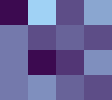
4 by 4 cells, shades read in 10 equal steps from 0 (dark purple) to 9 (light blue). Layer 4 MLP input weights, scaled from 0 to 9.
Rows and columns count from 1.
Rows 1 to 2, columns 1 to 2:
0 9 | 5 3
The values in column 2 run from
0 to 9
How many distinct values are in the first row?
4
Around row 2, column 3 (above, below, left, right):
3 2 3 3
